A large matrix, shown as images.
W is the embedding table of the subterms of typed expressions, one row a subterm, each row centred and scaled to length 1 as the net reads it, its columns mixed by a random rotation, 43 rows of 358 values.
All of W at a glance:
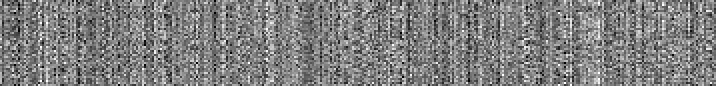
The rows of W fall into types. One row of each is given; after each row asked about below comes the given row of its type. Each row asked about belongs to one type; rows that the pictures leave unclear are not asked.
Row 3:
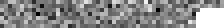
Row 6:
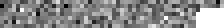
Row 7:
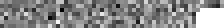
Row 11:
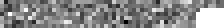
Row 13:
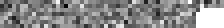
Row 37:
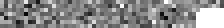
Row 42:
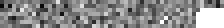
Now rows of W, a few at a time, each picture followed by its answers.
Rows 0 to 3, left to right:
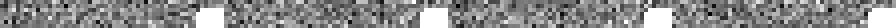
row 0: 6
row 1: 13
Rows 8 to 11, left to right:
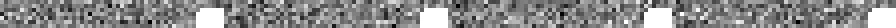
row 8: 11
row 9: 37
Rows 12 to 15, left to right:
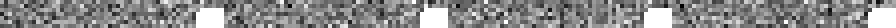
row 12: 37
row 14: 7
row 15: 13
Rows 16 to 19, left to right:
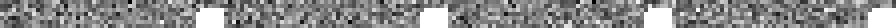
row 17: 6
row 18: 13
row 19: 11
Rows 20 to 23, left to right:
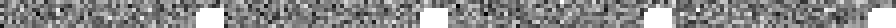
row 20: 6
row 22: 3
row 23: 11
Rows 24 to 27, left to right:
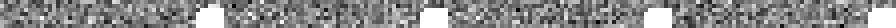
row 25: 7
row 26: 11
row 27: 37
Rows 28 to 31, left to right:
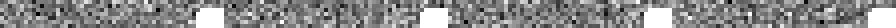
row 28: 3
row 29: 7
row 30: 13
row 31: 11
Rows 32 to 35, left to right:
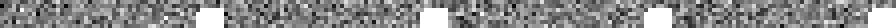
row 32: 6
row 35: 37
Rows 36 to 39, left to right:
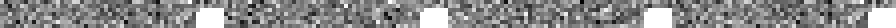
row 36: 13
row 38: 11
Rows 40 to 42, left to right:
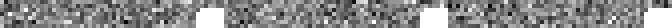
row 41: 13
